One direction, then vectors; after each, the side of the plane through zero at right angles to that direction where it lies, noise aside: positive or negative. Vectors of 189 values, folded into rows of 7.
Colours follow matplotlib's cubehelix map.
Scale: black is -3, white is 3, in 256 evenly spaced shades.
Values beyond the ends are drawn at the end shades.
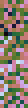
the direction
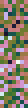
positive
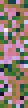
negative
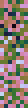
positive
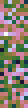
negative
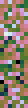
negative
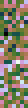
positive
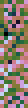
positive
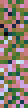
positive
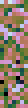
negative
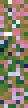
negative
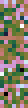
positive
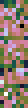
negative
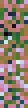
positive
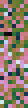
positive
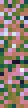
negative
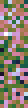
negative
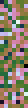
negative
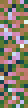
negative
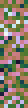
negative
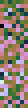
positive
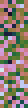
positive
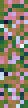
negative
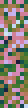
negative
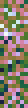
negative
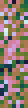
negative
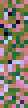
positive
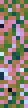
positive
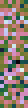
negative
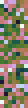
positive
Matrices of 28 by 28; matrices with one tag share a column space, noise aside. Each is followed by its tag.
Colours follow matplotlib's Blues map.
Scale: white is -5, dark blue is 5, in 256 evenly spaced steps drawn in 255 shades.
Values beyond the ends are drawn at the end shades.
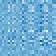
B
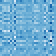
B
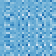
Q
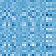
Q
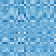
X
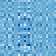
Q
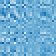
X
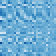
X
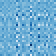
Q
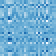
X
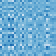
Q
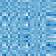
Q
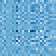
B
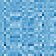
Q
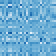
X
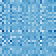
B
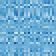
X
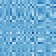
X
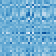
X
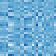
Q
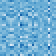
Q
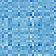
Q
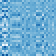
Q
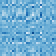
X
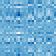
X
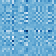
B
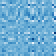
X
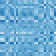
X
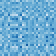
Q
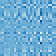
X
